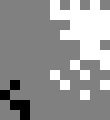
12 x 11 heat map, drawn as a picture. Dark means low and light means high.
The ninth with the highest average is the top right. Values rise toward the top right. The ninth with the lowest average is the bottom left. Neither half mirrors the other.
